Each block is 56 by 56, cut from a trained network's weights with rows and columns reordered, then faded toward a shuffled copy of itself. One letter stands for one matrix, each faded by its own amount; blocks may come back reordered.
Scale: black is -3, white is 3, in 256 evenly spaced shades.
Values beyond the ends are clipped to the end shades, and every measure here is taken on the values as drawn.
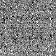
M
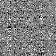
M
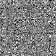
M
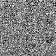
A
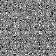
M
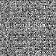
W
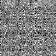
W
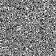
A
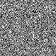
A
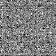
M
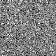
A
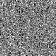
A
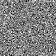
A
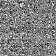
M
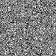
A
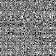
W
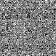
M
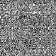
W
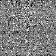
M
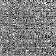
W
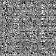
W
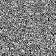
A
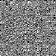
W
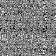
W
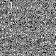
M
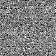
M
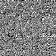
A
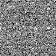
M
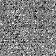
M
